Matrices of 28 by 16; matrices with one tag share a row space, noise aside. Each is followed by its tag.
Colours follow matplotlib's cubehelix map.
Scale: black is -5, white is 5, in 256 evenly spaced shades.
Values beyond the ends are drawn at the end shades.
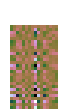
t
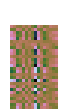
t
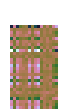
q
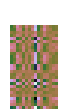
t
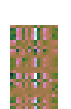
t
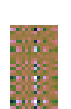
t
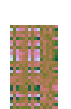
q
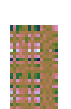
q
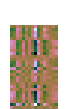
t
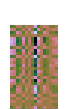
t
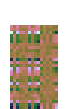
q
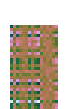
q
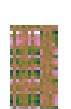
q
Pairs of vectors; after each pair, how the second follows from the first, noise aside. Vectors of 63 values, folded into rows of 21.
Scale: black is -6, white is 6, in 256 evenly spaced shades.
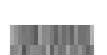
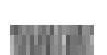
reversed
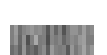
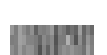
reversed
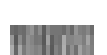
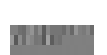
partly zeroed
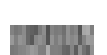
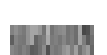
negated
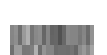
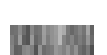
negated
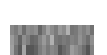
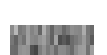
wrapped around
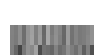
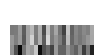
scaled up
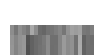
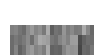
wrapped around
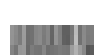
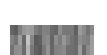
reversed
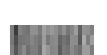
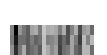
scaled up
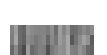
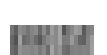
wrapped around
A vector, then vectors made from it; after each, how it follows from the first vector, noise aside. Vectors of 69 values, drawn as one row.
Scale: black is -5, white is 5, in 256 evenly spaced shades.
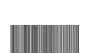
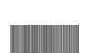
shrunk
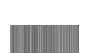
shrunk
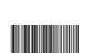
scaled up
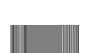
partly zeroed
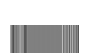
partly zeroed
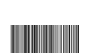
scaled up
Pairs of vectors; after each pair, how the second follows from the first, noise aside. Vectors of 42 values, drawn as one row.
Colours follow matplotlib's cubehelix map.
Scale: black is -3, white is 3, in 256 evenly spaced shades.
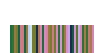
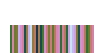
sign-scrambled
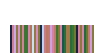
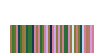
wrapped around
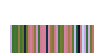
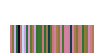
wrapped around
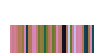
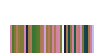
sign-scrambled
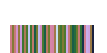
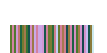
sign-scrambled
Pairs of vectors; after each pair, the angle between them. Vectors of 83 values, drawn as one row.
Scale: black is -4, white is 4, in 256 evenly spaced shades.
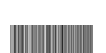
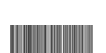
nearly opposite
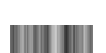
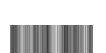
nearly parallel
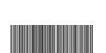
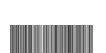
nearly opposite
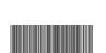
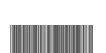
nearly parallel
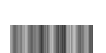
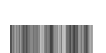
nearly opposite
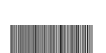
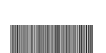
nearly opposite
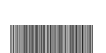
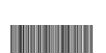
partly opposed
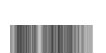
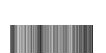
nearly opposite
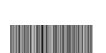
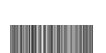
nearly opposite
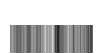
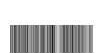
partly opposed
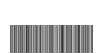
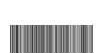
orthogonal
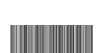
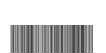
orthogonal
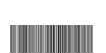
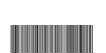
partly opposed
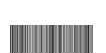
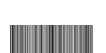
nearly parallel
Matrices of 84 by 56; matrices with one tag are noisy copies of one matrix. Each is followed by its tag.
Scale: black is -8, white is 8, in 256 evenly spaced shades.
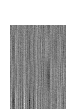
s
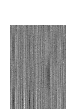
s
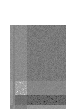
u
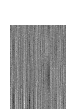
s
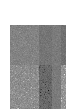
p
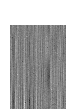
s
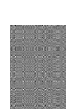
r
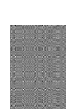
r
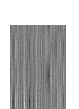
s
